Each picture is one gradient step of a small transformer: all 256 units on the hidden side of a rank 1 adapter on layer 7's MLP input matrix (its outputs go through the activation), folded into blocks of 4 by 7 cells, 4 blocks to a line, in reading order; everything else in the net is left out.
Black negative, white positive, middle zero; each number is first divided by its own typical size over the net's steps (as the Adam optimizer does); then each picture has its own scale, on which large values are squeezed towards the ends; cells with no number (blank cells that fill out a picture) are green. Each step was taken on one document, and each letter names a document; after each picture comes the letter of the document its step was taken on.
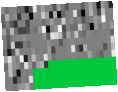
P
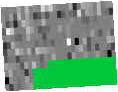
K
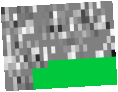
P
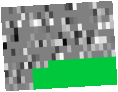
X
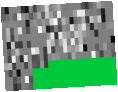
P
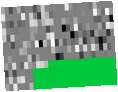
X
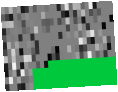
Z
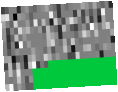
P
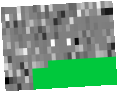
K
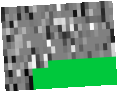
P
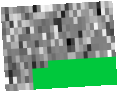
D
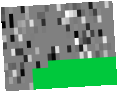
Z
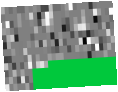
X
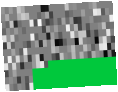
X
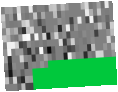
D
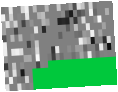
Z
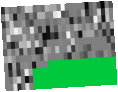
D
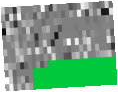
K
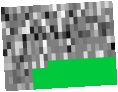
D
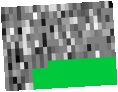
D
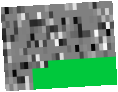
X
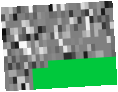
D
